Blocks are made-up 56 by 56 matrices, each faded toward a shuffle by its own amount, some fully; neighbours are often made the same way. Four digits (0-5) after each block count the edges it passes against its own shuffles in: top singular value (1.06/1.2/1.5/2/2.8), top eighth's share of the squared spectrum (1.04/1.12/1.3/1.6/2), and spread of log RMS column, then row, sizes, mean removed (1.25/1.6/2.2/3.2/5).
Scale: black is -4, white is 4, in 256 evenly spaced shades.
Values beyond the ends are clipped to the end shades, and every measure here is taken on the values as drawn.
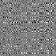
4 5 3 3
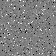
0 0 0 0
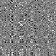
4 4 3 2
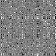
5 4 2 2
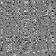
4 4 2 2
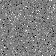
0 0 0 0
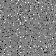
3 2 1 0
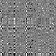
5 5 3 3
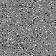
2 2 1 0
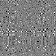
4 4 2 2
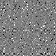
4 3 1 1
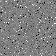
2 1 0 0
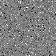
3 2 0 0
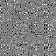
4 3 2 1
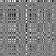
5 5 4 3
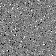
0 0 0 0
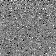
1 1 0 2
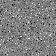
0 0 0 0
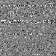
2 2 0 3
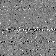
2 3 0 2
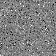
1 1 0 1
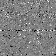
2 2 0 2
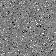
0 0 0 0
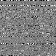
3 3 0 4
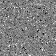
0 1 0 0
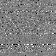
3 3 0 3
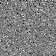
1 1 0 1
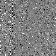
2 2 2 0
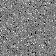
1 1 1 0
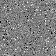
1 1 1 0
